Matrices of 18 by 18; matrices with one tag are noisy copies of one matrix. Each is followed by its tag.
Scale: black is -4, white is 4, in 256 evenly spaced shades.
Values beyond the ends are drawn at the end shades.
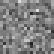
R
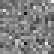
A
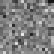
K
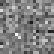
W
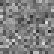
W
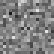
R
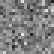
K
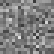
W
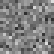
A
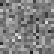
W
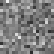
W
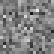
R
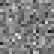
W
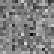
K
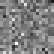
K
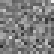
A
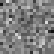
W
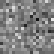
W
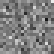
A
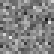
A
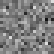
A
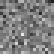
K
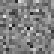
R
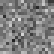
K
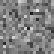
R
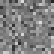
K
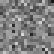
K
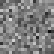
W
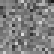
K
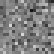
K
